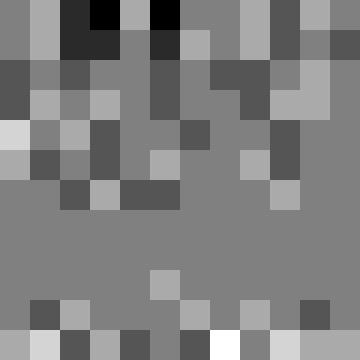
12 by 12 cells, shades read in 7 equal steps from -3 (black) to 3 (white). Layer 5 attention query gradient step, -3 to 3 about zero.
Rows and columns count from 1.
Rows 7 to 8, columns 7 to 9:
0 0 0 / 0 0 0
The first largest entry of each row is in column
2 2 11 2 1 1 4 1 1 6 3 8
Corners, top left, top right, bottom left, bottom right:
0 0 1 1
